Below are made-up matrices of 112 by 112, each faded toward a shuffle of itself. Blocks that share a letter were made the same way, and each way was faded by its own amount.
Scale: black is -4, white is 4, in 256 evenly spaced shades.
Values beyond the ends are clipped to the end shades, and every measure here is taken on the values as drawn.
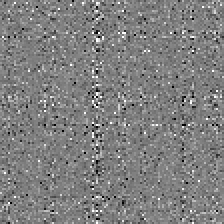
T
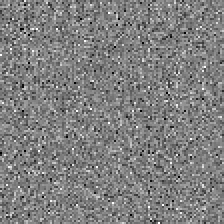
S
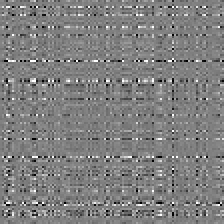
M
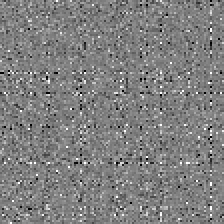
T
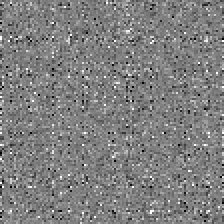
T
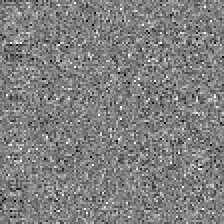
S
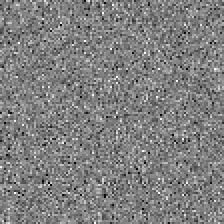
S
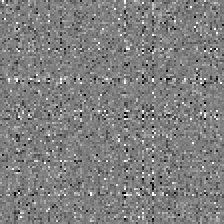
T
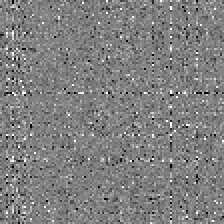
T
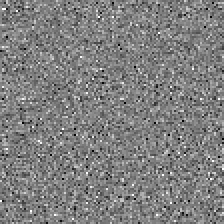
S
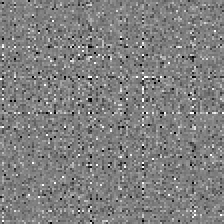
T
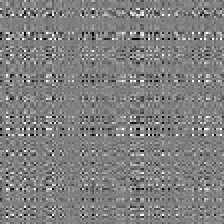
M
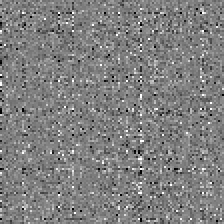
T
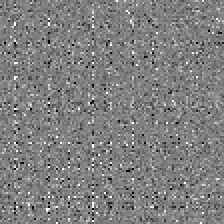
T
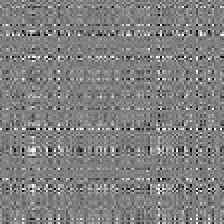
M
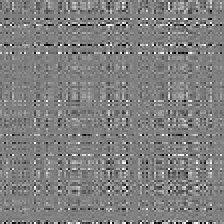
M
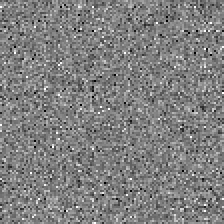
S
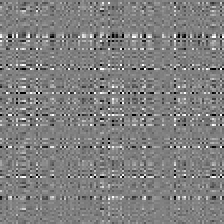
M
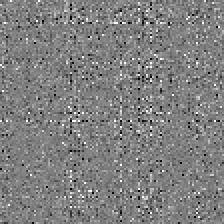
T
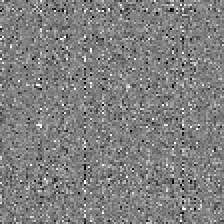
T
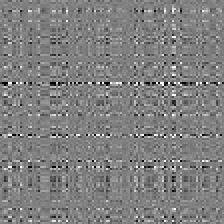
M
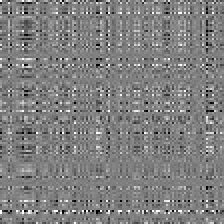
M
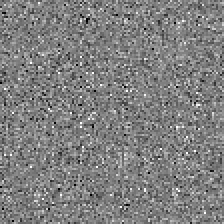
S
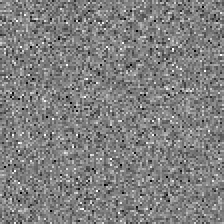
S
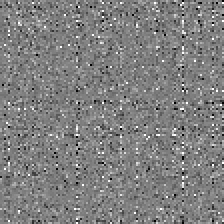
T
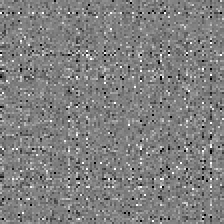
T
